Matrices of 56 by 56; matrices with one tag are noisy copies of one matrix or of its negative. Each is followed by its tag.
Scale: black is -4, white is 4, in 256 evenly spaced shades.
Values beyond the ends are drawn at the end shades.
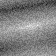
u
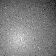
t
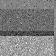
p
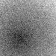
t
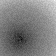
t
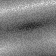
u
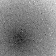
t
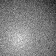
t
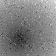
t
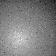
t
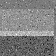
p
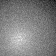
t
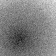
t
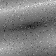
u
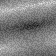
u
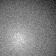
t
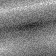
u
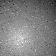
t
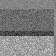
p
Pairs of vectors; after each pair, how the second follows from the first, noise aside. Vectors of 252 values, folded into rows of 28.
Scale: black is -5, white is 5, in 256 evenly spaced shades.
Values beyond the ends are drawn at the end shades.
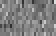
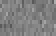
shrunk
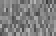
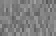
shrunk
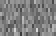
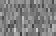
copied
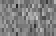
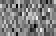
scaled up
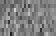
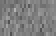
shrunk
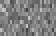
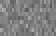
shrunk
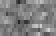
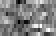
scaled up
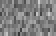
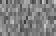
wrapped around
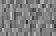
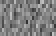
copied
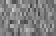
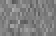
shrunk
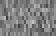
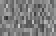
sign-scrambled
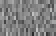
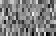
scaled up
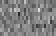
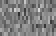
copied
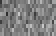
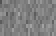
shrunk
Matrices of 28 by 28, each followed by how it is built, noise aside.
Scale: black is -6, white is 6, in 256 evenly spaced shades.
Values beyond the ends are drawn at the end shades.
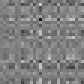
low rank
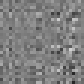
low rank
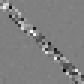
banded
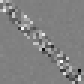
banded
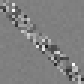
banded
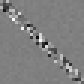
banded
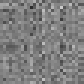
low rank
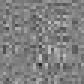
low rank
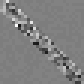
banded
